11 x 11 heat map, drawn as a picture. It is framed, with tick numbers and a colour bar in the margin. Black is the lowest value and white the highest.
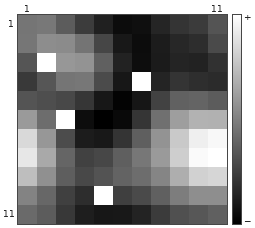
The top right is the smoothest part. The texture is blotchy. Overall the values sit about 40% of the way up the scale. There are four isolated cells, each far higher than the cells round it. The ninth with the lowest average is the centre. The middle left is the roughest part.
